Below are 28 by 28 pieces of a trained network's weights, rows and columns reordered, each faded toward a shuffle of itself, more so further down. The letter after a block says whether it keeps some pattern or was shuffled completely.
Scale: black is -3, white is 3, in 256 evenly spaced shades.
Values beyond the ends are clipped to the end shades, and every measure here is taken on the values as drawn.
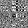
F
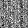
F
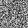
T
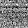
F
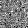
T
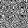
F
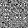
F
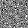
F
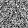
T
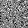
T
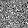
T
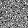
T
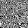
F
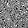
T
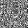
F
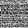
F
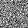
T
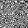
F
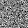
T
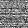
F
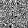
F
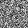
T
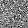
T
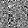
F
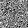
T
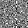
F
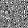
F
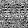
F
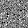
T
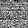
F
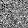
T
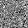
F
